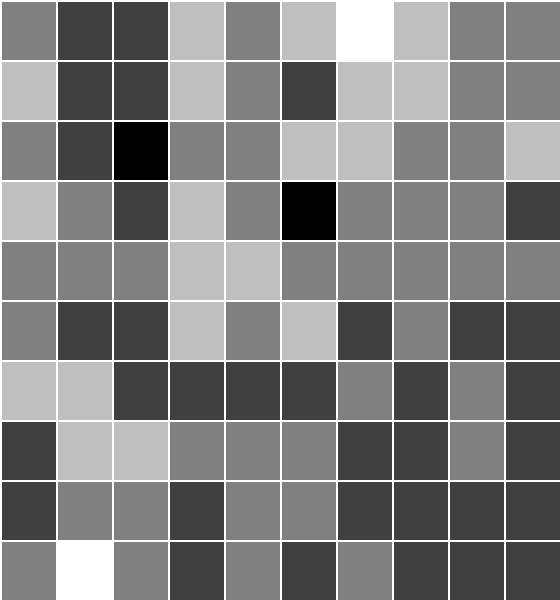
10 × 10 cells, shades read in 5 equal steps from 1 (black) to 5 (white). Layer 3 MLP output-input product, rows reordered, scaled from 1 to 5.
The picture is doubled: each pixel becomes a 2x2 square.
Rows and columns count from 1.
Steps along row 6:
down same up down up down up down same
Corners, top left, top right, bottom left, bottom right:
3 3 3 2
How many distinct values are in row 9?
2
